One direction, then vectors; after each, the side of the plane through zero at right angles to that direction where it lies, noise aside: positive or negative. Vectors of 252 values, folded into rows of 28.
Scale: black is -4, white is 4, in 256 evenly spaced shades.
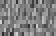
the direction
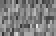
positive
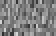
positive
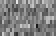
negative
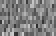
negative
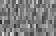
negative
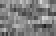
positive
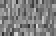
positive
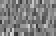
negative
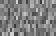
negative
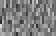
negative
